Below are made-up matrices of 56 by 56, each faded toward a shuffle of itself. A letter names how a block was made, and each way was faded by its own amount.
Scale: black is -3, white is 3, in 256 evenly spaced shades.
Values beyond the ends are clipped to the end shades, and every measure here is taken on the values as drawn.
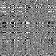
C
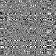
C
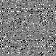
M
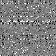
M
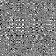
M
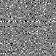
M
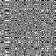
C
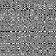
C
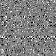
M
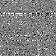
M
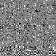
M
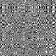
C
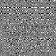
C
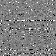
M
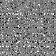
M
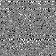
M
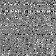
M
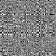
C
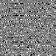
M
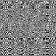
C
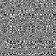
C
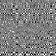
C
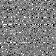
M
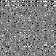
M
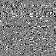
M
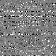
M
